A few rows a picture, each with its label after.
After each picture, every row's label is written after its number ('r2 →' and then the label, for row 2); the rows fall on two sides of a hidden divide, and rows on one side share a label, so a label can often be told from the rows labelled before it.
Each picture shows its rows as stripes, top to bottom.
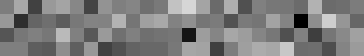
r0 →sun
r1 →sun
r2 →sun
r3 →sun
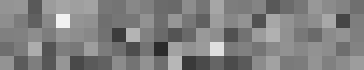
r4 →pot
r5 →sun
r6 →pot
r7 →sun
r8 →sun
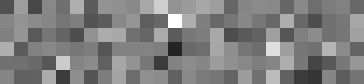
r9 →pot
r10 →sun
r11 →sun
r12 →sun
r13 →sun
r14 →sun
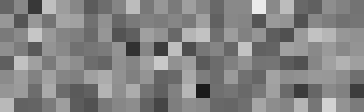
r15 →pot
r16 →sun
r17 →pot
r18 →sun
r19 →pot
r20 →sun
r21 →sun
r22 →sun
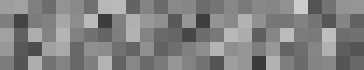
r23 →sun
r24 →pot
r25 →sun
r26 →sun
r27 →sun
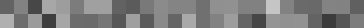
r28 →sun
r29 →sun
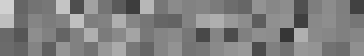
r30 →sun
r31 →sun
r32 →pot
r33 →sun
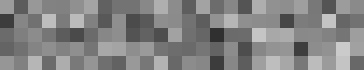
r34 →pot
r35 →pot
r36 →sun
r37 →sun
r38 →pot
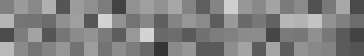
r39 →pot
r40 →sun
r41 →pot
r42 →sun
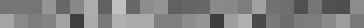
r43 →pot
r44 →sun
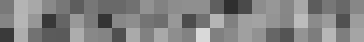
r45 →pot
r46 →pot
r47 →pot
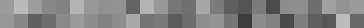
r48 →pot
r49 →pot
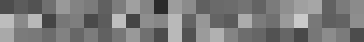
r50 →sun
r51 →sun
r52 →sun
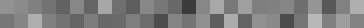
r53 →sun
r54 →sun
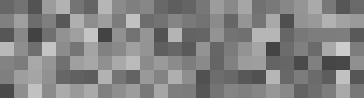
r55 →sun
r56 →pot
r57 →pot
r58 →pot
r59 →pot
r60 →sun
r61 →pot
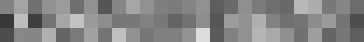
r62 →pot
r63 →pot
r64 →pot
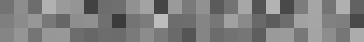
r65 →sun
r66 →pot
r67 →sun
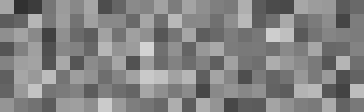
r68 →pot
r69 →sun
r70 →sun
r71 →sun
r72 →sun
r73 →pot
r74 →pot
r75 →sun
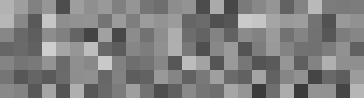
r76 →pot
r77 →pot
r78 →sun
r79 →pot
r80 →sun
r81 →pot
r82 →sun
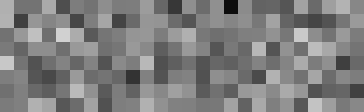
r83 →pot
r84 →sun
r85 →pot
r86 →pot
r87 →sun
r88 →sun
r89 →pot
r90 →pot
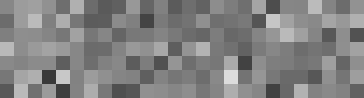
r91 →pot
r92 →sun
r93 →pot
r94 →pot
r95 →sun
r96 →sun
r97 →pot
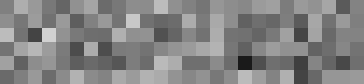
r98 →pot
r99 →sun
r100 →sun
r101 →pot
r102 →sun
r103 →pot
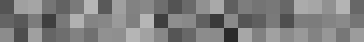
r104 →pot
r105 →sun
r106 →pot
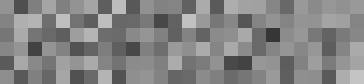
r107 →pot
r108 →sun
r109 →pot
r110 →sun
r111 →pot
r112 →sun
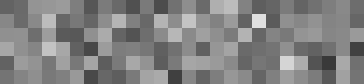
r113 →sun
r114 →pot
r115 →sun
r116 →sun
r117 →pot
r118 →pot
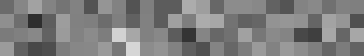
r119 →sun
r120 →sun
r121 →sun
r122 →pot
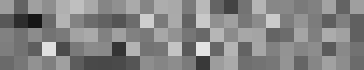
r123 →pot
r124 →sun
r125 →pot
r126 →pot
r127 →sun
